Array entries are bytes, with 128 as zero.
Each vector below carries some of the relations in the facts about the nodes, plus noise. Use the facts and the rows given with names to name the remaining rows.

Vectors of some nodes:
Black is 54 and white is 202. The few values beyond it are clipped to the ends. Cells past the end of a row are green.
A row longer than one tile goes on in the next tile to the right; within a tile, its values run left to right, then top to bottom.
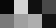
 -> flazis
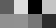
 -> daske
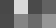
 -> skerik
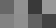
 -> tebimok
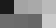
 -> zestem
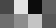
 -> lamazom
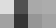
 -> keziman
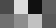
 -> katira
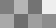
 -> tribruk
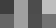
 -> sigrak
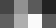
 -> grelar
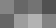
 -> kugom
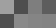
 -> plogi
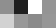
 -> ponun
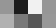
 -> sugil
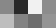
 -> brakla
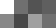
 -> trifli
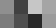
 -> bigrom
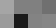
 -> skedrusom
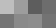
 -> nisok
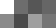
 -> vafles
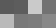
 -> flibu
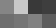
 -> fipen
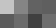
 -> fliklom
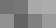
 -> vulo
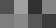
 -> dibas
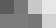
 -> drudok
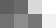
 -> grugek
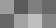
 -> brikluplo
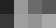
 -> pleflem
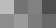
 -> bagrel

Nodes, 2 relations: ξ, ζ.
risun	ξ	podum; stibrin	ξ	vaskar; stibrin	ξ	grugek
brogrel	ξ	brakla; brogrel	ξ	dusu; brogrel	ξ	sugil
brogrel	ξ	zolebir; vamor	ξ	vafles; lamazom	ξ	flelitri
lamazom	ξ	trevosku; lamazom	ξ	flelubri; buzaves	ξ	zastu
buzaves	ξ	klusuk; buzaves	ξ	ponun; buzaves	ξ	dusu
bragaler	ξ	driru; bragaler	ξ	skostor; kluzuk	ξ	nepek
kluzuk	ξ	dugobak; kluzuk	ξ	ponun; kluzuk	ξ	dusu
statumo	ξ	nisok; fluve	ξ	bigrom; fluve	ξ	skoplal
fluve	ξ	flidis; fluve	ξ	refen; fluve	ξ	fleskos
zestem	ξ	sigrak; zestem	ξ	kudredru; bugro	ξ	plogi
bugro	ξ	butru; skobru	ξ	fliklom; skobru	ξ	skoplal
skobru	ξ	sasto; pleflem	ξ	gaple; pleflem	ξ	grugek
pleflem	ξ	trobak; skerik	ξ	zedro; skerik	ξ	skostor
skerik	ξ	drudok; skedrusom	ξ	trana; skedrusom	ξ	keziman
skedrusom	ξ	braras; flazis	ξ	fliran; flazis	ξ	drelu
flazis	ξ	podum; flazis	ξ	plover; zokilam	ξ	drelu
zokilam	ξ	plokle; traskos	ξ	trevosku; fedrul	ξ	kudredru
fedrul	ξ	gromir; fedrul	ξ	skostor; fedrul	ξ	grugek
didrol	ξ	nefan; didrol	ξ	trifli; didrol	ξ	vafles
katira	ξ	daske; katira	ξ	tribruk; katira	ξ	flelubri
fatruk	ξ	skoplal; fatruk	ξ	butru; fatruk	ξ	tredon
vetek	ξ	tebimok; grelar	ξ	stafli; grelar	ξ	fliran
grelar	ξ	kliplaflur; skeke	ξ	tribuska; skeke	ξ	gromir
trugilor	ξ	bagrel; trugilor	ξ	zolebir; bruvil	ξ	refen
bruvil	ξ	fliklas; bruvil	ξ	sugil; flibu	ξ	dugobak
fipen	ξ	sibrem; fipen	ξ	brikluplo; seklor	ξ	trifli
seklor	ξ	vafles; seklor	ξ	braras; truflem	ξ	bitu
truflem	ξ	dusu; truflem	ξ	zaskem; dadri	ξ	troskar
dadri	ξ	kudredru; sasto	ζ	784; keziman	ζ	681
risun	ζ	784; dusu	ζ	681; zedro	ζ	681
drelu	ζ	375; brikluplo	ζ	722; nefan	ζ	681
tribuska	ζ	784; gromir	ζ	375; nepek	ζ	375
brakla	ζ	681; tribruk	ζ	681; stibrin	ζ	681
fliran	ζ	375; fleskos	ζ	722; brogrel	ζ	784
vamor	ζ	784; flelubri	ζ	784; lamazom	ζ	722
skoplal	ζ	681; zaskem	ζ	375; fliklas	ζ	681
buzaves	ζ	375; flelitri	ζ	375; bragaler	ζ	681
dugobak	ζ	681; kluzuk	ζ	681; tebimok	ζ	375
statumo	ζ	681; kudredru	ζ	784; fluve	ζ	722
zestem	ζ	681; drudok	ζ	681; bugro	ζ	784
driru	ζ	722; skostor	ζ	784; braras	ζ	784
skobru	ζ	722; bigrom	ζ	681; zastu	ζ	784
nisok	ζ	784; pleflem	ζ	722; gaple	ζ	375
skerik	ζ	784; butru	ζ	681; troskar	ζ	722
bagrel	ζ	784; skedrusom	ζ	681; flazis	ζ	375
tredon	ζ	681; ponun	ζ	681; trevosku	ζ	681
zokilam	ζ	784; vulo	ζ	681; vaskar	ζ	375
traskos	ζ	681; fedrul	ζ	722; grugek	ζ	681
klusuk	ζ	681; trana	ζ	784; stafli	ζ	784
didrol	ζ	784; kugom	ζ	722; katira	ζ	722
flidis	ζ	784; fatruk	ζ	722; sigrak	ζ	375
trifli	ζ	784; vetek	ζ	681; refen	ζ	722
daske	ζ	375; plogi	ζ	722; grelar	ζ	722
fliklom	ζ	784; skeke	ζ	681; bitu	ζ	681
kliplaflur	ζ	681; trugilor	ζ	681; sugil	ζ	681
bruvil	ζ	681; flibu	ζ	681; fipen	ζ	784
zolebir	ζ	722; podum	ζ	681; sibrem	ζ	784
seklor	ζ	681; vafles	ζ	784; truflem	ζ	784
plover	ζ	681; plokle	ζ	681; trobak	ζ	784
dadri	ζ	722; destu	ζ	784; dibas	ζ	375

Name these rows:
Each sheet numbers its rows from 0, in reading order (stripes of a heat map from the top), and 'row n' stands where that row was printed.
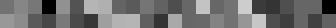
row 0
brogrel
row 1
tredon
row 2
nepek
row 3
trugilor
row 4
zokilam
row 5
fluve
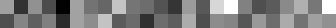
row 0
fleskos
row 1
fedrul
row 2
flidis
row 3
gromir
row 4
trana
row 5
trevosku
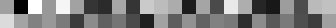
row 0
dusu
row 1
vamor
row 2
skoplal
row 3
refen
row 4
didrol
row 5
butru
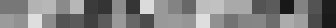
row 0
plover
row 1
bugro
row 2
fliklas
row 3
podum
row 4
destu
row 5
buzaves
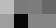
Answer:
seklor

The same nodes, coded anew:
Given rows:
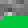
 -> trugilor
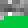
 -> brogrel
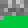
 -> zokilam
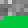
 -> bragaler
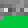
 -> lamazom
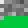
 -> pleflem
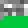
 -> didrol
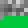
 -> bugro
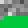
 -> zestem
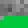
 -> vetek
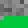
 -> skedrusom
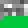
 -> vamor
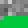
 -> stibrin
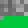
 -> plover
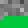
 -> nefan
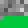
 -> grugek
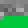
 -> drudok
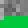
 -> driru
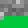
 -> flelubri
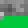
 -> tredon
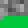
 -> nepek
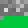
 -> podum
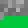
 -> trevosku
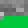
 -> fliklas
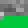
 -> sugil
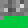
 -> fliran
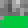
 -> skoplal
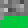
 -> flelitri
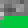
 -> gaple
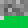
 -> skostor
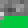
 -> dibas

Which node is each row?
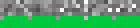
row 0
skerik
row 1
butru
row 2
risun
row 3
fedrul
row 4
flazis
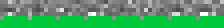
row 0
flibu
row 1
zolebir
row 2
grelar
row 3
buzaves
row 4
fipen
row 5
traskos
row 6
dusu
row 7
kluzuk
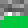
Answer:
truflem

